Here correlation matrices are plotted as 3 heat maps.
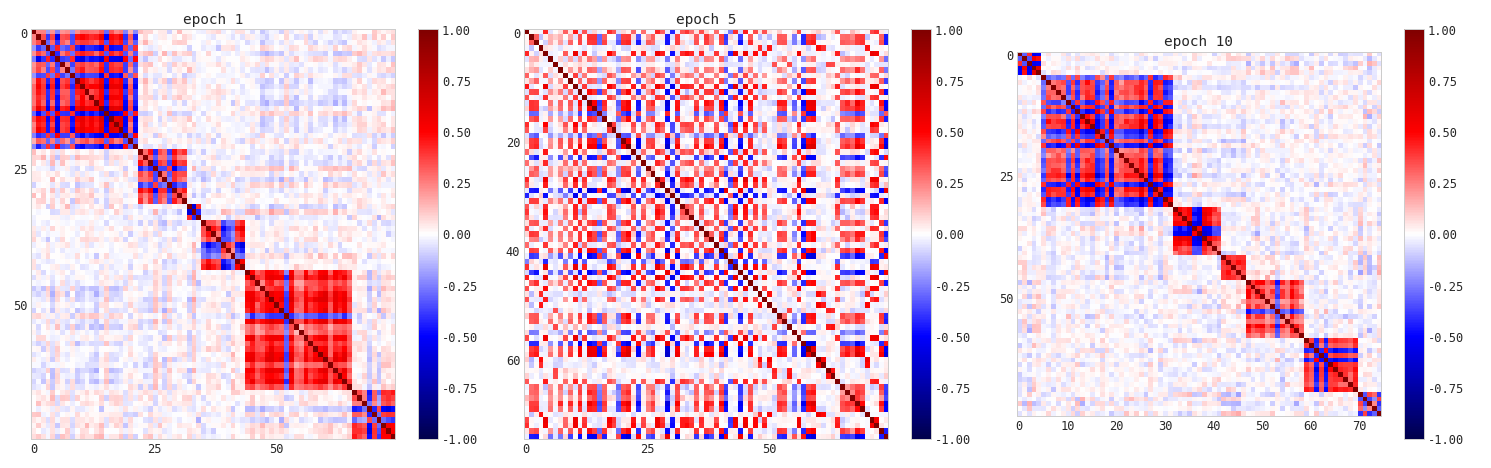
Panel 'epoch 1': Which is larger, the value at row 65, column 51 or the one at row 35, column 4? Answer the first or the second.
the first
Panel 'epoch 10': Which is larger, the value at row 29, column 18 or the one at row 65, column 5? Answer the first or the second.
the first
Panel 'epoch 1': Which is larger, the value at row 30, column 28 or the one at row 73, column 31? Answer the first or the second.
the second
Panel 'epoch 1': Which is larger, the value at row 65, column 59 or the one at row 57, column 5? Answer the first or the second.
the first
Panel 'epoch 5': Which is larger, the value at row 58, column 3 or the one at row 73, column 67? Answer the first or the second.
the second
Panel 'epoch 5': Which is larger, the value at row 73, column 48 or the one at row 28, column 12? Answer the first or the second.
the second
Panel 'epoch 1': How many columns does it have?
75
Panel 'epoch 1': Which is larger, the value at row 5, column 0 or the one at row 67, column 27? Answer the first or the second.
the second
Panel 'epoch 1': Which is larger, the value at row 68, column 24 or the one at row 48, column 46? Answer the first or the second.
the second
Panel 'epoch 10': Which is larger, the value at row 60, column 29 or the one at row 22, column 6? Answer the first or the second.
the second
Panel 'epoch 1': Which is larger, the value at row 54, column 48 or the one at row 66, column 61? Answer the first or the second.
the first
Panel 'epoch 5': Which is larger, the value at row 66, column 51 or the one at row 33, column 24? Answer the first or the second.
the second
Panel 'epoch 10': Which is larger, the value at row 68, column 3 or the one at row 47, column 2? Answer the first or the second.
the first
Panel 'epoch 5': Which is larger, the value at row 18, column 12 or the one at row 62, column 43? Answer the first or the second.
the first
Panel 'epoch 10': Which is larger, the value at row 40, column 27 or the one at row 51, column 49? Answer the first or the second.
the second
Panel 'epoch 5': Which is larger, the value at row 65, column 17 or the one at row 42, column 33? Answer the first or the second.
the first
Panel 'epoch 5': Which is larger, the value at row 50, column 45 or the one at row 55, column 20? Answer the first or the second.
the first
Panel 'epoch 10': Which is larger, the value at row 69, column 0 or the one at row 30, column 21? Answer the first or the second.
the first
